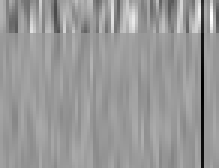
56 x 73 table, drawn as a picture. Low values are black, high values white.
A horizontal seam about 20% of the way down splits the table, and the bottom part is calmer. There is no overall slope. On average the colour sits 60% of the way up the scale. Column 68 differs from the columns beside it. Values change most from cell to cell in the top right. The values are skewed, with a long tail toward low values. The grain runs up and down.
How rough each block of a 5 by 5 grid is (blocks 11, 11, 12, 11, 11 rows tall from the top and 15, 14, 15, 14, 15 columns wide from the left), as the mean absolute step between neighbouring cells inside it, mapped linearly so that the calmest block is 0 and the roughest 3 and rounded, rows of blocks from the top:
1 1 2 1 3 / 0 0 0 0 1 / 0 0 0 0 1 / 0 0 0 0 1 / 0 0 0 0 1
